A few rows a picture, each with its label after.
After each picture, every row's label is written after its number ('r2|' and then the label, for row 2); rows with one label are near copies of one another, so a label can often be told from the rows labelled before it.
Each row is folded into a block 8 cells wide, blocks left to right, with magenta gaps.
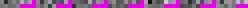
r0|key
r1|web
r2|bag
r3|bag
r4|key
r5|bag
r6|key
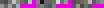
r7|web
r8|key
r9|bag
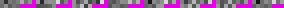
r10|key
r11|key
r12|web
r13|key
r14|key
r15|web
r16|web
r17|key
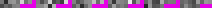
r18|key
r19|web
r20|key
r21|key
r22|bag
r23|bag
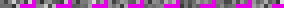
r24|web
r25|web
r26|key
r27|web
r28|key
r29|bag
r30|bag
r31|web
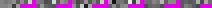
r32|web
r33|bag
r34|web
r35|key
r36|bag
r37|bag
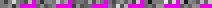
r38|web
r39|key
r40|bag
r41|web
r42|key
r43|key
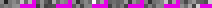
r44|key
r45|bag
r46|key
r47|bag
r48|key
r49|web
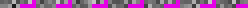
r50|web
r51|key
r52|key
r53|bag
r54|bag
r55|web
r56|bag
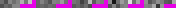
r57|key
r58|bag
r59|bag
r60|key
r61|web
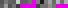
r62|bag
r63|key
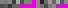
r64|bag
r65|key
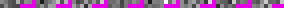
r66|bag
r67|key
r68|web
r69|bag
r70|key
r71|web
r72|bag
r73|web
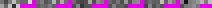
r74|web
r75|bag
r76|bag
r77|bag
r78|bag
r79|key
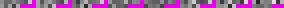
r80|web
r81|web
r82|web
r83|bag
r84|bag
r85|web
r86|web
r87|key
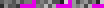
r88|bag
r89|web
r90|web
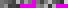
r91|bag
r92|web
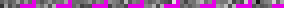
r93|bag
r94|web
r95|bag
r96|bag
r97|web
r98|key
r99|web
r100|key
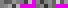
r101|web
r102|key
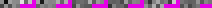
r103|key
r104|key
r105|bag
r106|bag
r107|web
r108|bag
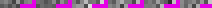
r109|bag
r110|bag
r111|web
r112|web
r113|web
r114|web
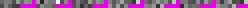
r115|bag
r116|key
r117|bag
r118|web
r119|web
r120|bag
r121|web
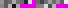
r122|web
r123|web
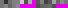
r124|key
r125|bag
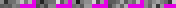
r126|key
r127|key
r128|key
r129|web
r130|web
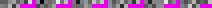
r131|web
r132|key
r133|key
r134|web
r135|key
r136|web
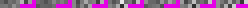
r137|key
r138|bag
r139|web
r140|web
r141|bag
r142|web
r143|web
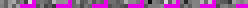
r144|web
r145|bag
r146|bag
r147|bag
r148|key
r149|key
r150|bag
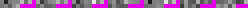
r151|key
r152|key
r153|key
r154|bag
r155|key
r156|bag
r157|web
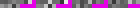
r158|web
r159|web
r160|bag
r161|key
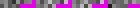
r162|bag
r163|web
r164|web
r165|bag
